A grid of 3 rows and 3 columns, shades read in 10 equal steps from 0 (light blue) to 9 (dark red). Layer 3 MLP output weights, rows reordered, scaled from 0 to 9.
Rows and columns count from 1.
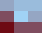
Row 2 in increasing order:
0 2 6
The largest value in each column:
9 6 6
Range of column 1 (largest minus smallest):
7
